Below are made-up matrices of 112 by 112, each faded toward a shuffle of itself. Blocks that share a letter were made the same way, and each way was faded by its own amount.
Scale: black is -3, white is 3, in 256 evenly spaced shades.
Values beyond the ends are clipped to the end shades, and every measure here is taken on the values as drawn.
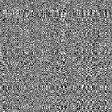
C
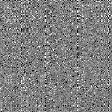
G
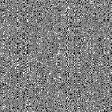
G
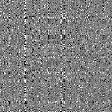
G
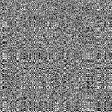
C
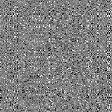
G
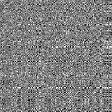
C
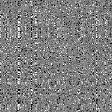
G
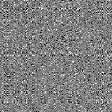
G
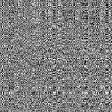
C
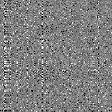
G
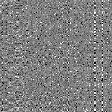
G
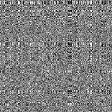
C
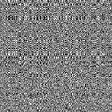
C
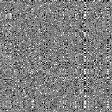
G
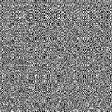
C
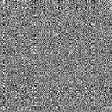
C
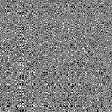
G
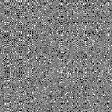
G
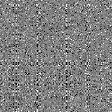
G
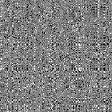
G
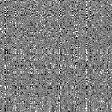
G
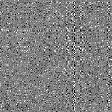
G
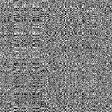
C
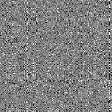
G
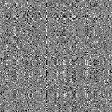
G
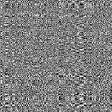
C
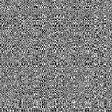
C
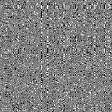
G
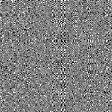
G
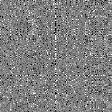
G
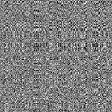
C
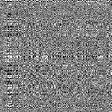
C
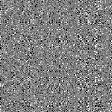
G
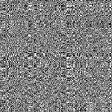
C
